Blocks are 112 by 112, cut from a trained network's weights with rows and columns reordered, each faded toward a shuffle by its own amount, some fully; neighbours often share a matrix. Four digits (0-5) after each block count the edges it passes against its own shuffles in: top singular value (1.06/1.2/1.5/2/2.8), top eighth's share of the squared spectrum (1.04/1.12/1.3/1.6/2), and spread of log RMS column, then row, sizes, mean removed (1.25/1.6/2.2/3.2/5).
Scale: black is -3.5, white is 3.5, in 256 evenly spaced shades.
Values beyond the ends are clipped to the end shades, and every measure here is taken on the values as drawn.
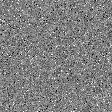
1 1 0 0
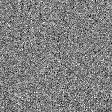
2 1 0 0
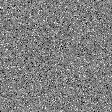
0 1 0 0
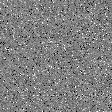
2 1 0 1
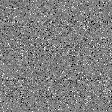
3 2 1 2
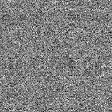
4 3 0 2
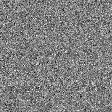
3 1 0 0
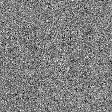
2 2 0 0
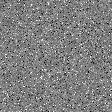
0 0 0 0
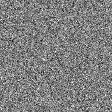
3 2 0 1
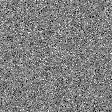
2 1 0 0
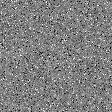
0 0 0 0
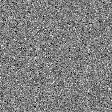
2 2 1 1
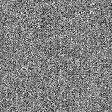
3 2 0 1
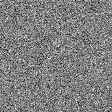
0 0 0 0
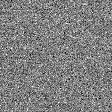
2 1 0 1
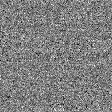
2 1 0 0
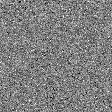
0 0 0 0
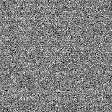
3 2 1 1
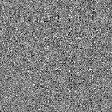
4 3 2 2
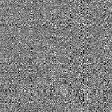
4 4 3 2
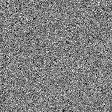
0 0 0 0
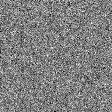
1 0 0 0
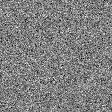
1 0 0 0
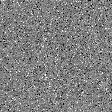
1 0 0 0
